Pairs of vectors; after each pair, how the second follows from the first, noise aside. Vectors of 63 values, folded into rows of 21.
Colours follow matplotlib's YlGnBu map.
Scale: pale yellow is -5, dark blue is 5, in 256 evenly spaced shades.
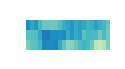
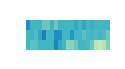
partly zeroed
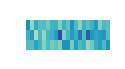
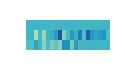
partly zeroed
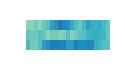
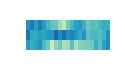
negated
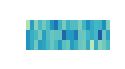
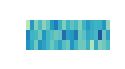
copied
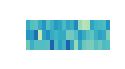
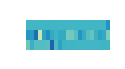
partly zeroed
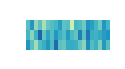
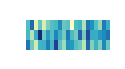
scaled up
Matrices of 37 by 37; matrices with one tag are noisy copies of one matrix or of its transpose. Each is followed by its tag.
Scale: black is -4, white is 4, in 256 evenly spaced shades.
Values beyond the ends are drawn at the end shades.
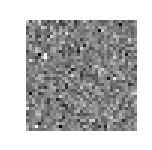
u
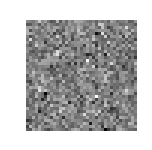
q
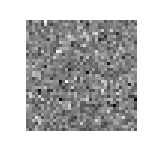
q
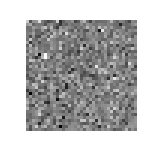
u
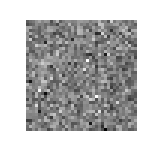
q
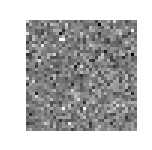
u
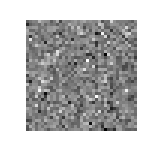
q
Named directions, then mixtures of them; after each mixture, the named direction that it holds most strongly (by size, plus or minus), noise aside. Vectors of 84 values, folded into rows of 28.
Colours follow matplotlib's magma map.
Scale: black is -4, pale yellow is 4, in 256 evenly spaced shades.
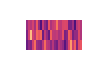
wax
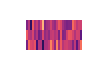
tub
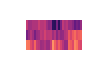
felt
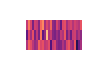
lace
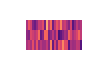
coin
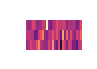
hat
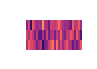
tub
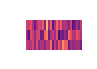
coin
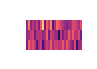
tub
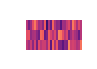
coin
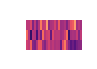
wax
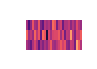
lace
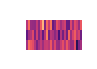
lace
